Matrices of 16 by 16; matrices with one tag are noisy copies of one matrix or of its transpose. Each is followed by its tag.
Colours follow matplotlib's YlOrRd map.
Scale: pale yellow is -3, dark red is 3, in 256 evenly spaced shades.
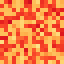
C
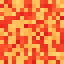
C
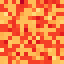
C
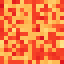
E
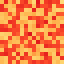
C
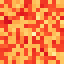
C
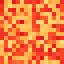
E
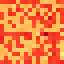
E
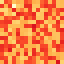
C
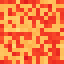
E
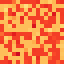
E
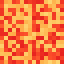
E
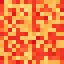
E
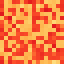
E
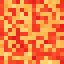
E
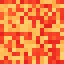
E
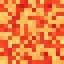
C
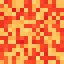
C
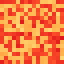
E
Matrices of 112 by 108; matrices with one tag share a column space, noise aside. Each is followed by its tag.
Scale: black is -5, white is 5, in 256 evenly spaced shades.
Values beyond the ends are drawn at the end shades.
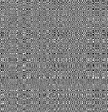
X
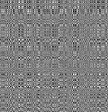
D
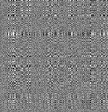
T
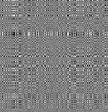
T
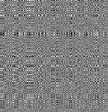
T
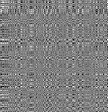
D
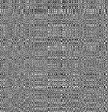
D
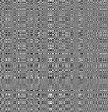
X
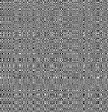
X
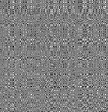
D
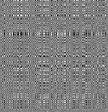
T
